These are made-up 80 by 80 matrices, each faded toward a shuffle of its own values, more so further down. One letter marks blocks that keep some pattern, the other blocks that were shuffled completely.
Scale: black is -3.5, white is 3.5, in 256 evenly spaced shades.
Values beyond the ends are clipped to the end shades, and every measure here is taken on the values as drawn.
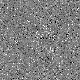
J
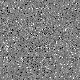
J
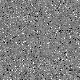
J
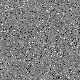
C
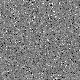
C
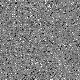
J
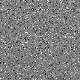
J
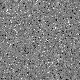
C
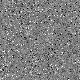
J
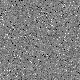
C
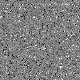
J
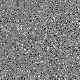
J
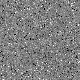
C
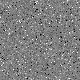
C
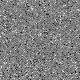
C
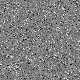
C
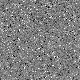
C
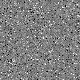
J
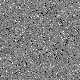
C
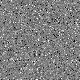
J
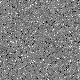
C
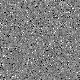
J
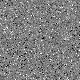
C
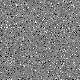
J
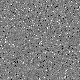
C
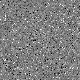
J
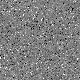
C
